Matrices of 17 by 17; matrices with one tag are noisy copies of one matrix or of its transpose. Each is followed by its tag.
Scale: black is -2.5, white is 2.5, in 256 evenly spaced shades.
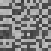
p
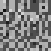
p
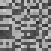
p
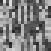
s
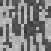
s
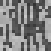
s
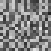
p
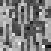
s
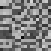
p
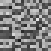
p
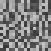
p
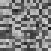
p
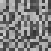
p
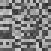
p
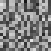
p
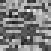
s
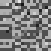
p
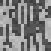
s
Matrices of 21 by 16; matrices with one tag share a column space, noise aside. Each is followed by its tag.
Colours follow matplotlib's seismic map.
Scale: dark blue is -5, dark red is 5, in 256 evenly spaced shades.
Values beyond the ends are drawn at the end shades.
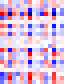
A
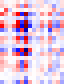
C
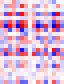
C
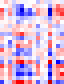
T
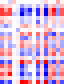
T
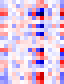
A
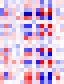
A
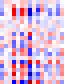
T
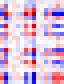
A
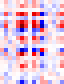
C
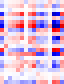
C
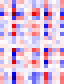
A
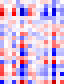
T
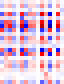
C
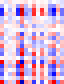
T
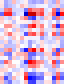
A
